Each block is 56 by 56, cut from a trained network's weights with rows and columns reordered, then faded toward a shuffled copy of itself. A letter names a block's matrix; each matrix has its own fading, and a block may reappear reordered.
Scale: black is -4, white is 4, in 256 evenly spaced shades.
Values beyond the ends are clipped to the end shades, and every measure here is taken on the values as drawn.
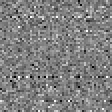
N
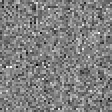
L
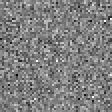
L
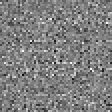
N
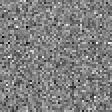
L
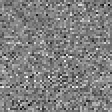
N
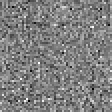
L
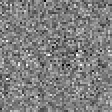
L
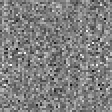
L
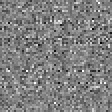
N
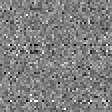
N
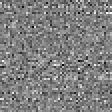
N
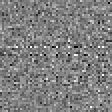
N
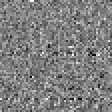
L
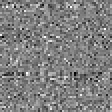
N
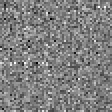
L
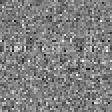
N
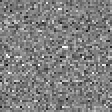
N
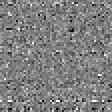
N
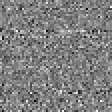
N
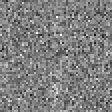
L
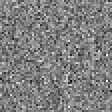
L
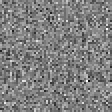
L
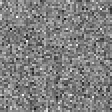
L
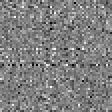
N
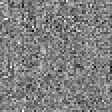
L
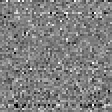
N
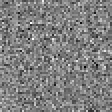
L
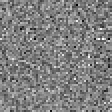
L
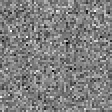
L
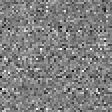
N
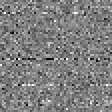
N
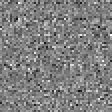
N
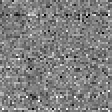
N
